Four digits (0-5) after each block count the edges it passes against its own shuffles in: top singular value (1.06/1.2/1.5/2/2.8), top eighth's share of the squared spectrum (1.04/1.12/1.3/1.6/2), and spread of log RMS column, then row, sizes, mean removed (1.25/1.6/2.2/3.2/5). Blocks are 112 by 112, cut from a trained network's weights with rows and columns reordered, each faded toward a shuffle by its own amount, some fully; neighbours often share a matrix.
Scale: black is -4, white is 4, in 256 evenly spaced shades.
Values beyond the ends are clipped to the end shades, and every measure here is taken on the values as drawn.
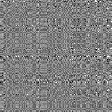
5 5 3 3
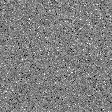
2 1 0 0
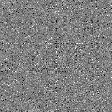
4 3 2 2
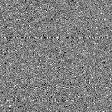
4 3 0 2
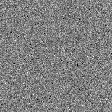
3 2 0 0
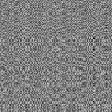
5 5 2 3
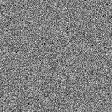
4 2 0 0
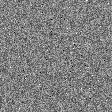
1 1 0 0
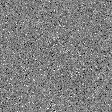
2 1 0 0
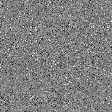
3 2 0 1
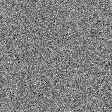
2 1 0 0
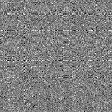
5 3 1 3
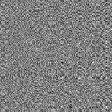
5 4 2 2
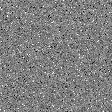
0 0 0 0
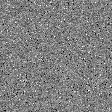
0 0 0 0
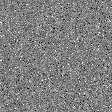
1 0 0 0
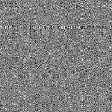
4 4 2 2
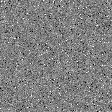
0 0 0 0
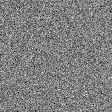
0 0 0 0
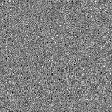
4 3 1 1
